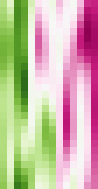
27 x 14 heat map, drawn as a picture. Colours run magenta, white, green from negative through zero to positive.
The top right is the ninth with the lowest average. Overall the values sit about 50% of the way up the scale. No lone cell stands out from its neighbours. There is an overall slope up to the left. The grain runs up and down.
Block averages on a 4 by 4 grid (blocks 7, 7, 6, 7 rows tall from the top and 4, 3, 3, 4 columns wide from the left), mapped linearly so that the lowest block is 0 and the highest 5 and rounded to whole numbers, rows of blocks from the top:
5 2 2 0
5 2 2 0
4 4 2 1
4 4 2 1
